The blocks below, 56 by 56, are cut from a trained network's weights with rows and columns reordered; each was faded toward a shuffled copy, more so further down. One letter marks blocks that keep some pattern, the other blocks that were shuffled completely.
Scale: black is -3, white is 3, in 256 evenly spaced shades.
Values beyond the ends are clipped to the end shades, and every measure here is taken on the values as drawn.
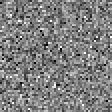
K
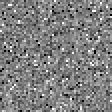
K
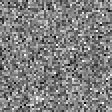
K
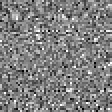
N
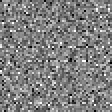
N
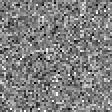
K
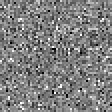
N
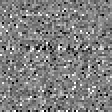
N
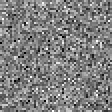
K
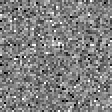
N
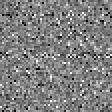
N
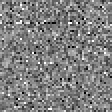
N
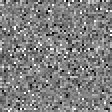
N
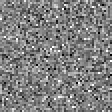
K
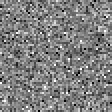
K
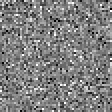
N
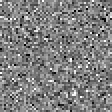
N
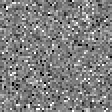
K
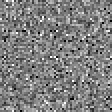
N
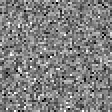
K
